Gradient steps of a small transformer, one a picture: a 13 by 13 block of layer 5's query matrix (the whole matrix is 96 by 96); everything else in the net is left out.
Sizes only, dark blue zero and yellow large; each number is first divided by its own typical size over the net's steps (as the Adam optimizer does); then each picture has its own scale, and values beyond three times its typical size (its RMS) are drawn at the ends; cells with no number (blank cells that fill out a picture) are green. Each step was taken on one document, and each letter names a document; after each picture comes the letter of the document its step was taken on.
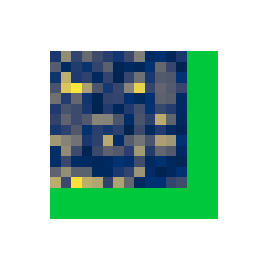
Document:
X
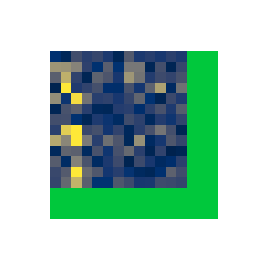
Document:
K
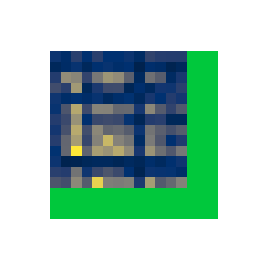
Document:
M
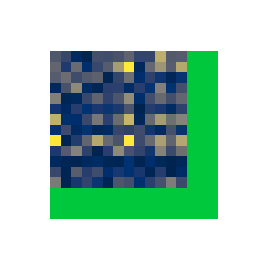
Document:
X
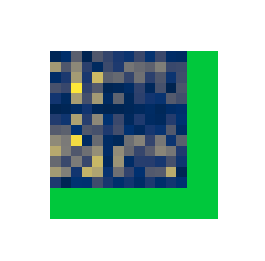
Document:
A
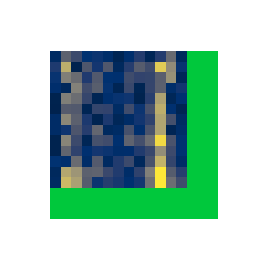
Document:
K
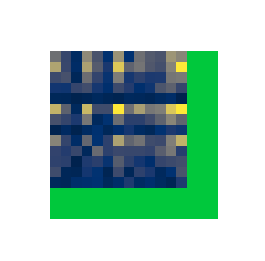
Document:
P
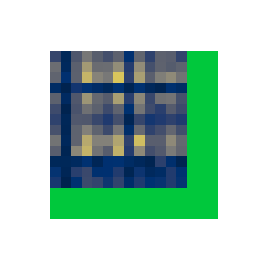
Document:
K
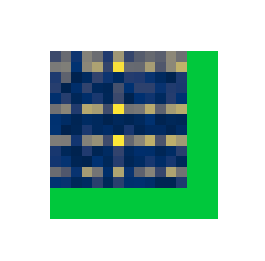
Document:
P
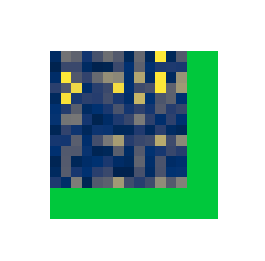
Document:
X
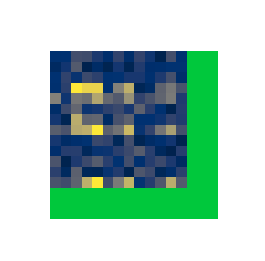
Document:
A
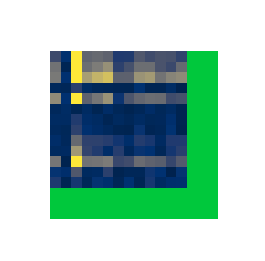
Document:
A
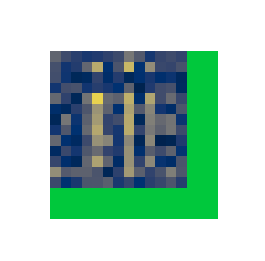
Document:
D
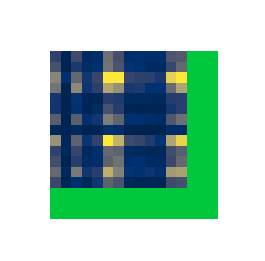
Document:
M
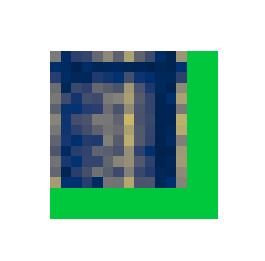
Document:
D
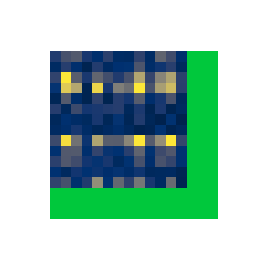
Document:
X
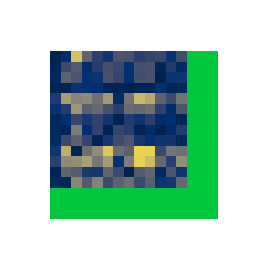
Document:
A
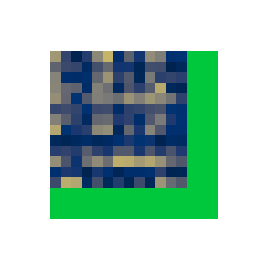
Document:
A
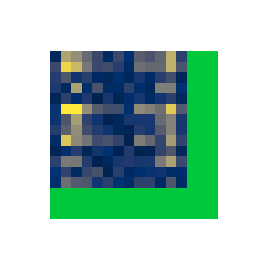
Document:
P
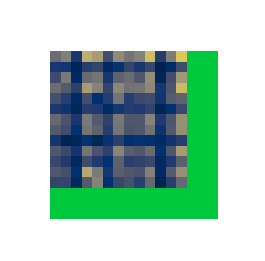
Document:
D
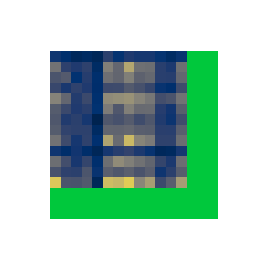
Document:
D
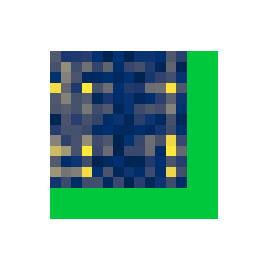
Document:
X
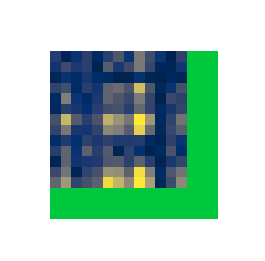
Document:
P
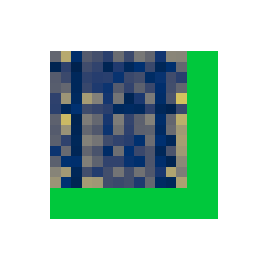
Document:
D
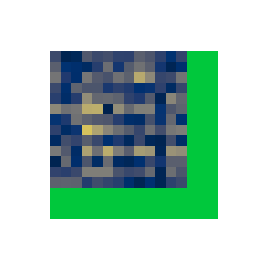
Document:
A
